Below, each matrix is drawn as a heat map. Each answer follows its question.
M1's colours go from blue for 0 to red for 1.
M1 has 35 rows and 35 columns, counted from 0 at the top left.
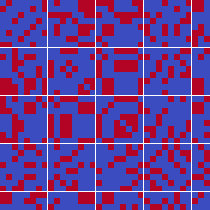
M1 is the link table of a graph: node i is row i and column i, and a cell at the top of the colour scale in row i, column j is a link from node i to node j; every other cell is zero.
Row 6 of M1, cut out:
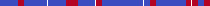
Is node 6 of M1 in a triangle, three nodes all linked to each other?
yes
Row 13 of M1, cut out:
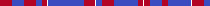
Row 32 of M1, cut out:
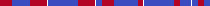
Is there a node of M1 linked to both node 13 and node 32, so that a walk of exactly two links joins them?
yes
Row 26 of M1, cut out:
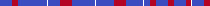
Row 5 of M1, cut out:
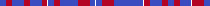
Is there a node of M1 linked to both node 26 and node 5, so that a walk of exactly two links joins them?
no
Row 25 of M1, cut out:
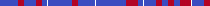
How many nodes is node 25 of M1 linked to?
10
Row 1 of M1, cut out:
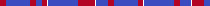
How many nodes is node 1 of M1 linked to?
11
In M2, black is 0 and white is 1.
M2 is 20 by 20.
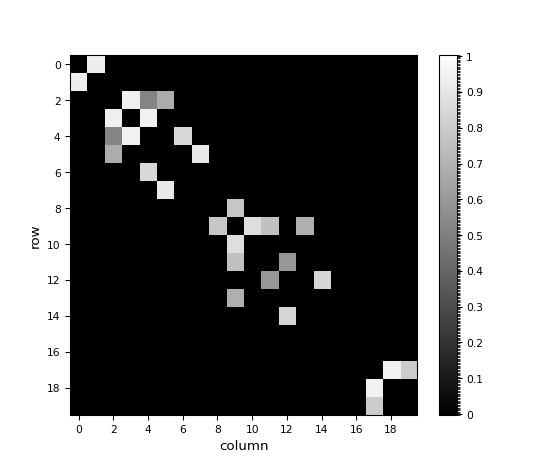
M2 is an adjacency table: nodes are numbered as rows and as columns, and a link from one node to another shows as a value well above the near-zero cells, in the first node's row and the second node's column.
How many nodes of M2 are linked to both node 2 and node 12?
0
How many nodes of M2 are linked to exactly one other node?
10
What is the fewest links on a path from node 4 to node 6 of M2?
1
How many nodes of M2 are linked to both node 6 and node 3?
1
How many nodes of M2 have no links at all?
2
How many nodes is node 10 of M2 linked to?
1
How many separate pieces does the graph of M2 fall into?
6
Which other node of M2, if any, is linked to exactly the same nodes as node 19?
node 18
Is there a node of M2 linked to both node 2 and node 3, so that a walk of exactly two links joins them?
yes
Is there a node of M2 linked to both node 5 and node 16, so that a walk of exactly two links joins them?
no
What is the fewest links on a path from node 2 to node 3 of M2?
1
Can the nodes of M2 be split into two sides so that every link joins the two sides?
no
